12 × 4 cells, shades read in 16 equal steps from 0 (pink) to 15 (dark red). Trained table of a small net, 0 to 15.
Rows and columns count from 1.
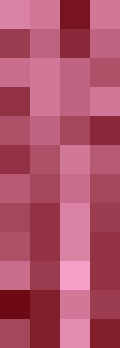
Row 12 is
9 13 2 13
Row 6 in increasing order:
4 7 8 11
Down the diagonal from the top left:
3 6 6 4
